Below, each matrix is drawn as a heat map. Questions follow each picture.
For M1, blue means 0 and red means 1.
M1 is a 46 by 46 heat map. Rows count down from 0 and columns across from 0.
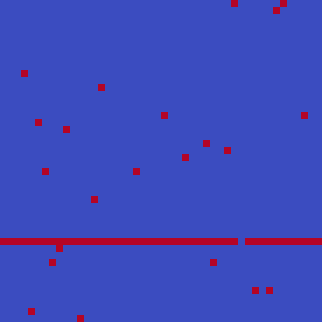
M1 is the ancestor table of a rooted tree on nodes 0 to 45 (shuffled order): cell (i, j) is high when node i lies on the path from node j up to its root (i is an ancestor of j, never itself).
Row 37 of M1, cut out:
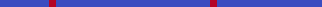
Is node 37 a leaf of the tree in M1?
no
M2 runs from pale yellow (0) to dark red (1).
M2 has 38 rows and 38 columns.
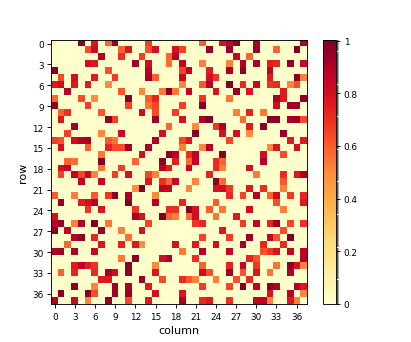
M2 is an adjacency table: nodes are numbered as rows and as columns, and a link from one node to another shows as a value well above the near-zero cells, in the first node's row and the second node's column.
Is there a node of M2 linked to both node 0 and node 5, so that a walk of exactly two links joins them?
yes
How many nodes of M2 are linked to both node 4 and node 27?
1
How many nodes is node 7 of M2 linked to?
11
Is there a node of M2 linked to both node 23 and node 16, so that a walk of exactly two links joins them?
no
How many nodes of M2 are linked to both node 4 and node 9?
3
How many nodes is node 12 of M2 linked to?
7
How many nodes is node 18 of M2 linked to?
10
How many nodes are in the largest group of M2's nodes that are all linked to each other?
8
